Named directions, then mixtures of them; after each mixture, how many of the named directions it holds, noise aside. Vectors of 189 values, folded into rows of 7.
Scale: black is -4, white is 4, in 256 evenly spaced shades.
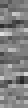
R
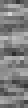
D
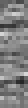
two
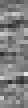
two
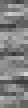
two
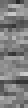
two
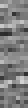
one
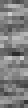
one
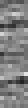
two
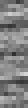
two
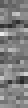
one
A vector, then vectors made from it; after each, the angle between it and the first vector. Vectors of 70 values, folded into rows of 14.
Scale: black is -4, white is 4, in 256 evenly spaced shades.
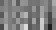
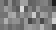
orthogonal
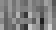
nearly opposite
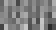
nearly parallel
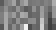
nearly parallel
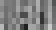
nearly opposite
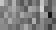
partly aligned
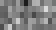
orthogonal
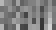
nearly opposite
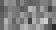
partly aligned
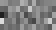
orthogonal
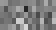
partly aligned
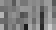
nearly opposite
